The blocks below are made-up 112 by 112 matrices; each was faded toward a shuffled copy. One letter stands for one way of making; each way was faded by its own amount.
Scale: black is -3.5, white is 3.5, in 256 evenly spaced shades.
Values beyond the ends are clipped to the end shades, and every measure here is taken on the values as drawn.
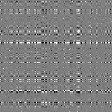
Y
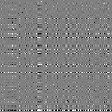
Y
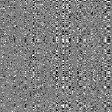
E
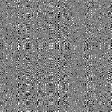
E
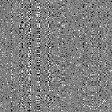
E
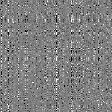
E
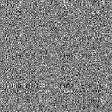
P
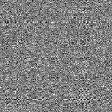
P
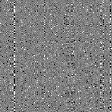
E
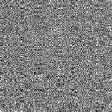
P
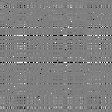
Y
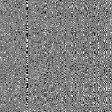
E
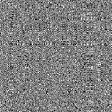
P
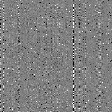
E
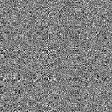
P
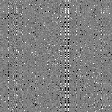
E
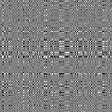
Y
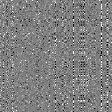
E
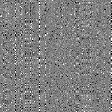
E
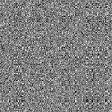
P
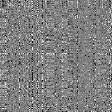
E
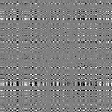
Y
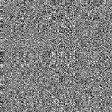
P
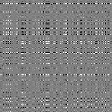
Y
